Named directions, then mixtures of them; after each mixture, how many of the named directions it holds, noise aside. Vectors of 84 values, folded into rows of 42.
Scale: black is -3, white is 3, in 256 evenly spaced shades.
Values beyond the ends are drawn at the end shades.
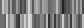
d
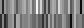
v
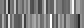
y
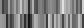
one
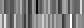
two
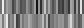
two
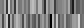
one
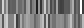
two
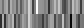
three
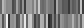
three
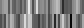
two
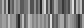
three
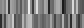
three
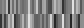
three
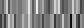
three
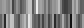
two
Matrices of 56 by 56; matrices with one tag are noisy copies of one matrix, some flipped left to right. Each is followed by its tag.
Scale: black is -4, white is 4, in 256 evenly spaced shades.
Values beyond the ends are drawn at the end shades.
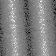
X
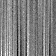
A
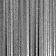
A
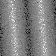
X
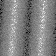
X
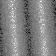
X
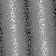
X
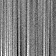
A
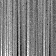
A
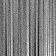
A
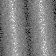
X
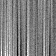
A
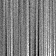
A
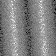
X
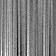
A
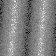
X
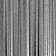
A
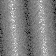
X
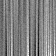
A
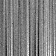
A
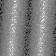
X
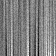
A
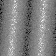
X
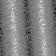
X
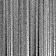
A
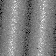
X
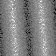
X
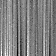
A
